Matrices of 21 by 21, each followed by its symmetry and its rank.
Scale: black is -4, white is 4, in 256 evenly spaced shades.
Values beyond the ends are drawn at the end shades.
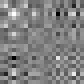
symmetric, rank two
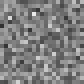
neither, full rank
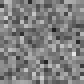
neither, full rank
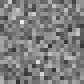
neither, full rank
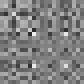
symmetric, rank two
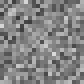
symmetric, full rank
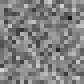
neither, full rank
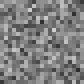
neither, full rank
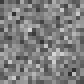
symmetric, full rank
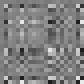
symmetric, rank two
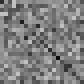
symmetric, full rank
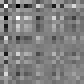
symmetric, rank two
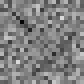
symmetric, full rank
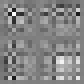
symmetric, rank two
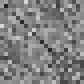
symmetric, full rank
